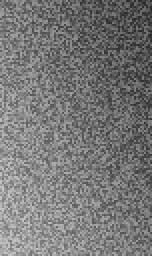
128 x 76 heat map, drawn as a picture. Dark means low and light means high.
There is an overall slope up to the bottom left. There are no regular stripes. The ninth with the lowest average is the top right. The bottom left is the ninth with the highest average. No row or column stands out.
